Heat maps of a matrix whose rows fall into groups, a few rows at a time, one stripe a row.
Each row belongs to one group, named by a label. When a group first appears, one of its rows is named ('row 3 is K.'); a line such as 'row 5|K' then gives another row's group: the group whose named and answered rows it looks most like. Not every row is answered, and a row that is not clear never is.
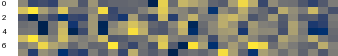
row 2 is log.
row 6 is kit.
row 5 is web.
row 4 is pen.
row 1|web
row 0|log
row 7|log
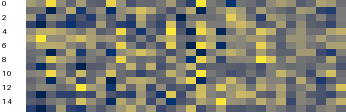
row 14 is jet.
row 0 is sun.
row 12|jet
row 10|sun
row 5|web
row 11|pen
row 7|pen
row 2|log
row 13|log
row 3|log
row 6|kit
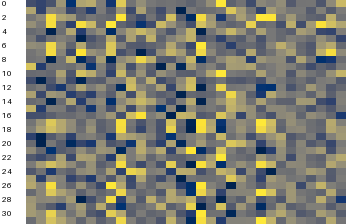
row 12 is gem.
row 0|jet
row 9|log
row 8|pen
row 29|gem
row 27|kit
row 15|log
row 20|log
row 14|pen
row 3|sun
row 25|log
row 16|gem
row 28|web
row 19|jet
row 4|pen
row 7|sun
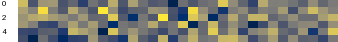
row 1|sun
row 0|log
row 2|kit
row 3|gem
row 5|log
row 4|jet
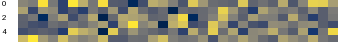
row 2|pen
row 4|jet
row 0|sun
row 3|gem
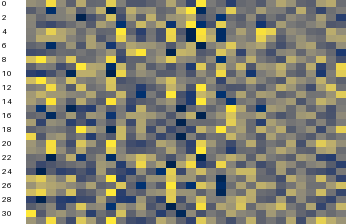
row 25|web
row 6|pen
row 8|web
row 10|jet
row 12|sun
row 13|kit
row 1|pen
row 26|kit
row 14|sun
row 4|kit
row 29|jet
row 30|log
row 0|sun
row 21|sun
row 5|kit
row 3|gem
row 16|pen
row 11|web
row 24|log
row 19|log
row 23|gem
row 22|pen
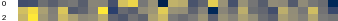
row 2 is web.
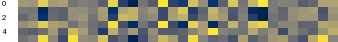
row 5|sun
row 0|kit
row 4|jet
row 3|kit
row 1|gem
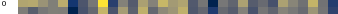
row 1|web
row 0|web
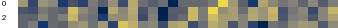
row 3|gem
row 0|log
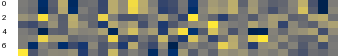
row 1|pen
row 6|log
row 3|jet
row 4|gem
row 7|log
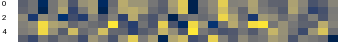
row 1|pen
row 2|log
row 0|pen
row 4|sun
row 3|kit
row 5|gem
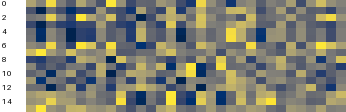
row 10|pen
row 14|kit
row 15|web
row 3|log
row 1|log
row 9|gem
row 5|log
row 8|jet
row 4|log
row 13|kit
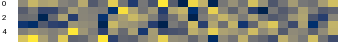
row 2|pen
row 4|jet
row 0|kit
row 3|jet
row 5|web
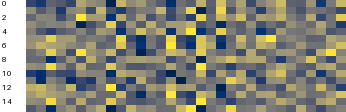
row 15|pen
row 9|sun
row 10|jet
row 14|sun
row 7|sun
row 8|pen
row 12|web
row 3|web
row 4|gem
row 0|jet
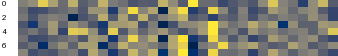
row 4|jet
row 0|sun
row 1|gem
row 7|gem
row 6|pen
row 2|web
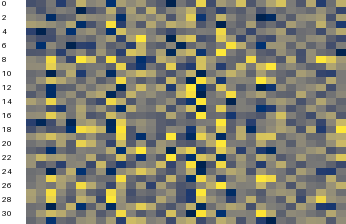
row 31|gem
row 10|pen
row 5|gem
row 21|gem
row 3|web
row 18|jet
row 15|gem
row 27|sun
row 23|gem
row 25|kit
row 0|jet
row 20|jet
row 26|jet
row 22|kit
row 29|pen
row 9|kit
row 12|gem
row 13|pen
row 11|kit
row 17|jet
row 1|web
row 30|kit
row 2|gem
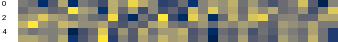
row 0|pen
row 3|web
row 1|jet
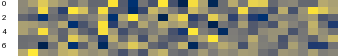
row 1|sun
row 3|web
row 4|sun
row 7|web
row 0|kit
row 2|gem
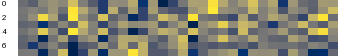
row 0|jet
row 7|pen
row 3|pen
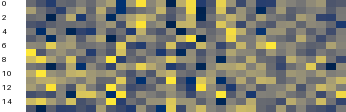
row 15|log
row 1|gem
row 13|jet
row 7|log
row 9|pen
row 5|pen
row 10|web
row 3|gem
